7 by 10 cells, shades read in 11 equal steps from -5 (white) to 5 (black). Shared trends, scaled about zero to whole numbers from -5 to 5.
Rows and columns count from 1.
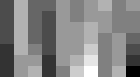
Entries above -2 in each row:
8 9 8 8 8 8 6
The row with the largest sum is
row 2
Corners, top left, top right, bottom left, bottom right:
2 -1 3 5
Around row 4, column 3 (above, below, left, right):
1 0 -2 2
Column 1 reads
2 2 2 2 3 3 3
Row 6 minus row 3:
1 1 -2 1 0 -1 -2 1 -1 3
